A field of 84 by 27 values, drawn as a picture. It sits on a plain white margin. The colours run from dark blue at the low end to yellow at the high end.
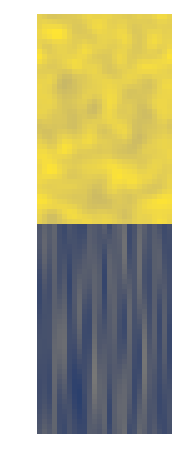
It is made of 2 by 1 panels. Panel 1,1: very high, blotchy, faint in contrast. Panel 2,1: low, streaked downward.
